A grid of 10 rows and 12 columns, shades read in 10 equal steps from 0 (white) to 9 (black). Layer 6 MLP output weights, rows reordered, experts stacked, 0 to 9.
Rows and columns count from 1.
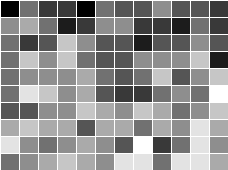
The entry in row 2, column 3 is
5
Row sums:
77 69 66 52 50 49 45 39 44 33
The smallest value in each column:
1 1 2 2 2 3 1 0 2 1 1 0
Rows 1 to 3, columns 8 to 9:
6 4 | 7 7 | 8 6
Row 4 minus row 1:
-4 -3 -3 -5 -4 1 0 -2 0 -2 -4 1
